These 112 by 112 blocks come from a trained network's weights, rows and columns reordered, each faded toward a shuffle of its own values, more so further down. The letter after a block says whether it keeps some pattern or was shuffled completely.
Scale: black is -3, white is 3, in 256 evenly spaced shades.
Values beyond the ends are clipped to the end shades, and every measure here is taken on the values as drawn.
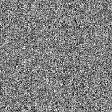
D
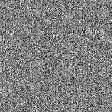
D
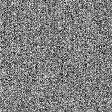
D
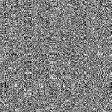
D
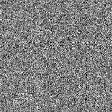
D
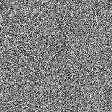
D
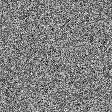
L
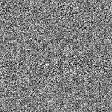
D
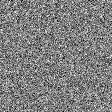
L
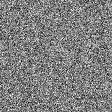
L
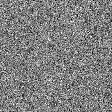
L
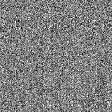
D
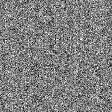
D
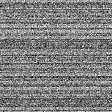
D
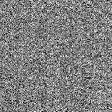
D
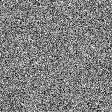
L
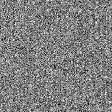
D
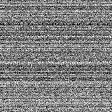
D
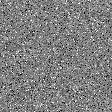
L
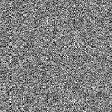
D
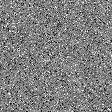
L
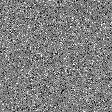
L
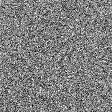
L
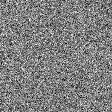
L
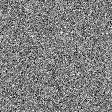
L
